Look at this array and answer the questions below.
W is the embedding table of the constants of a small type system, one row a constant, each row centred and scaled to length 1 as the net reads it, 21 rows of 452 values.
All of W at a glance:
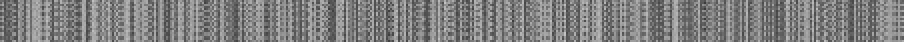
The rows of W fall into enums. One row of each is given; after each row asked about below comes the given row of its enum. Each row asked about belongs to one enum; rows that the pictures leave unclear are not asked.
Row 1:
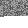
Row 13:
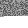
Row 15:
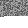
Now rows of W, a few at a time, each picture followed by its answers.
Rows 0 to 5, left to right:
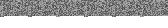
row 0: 15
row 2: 13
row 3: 15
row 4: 1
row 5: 13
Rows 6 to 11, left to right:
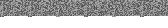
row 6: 15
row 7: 15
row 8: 13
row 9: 1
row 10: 13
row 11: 15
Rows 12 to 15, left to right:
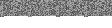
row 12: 15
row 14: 1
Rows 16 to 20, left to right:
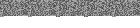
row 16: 13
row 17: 13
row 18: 15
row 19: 15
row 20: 13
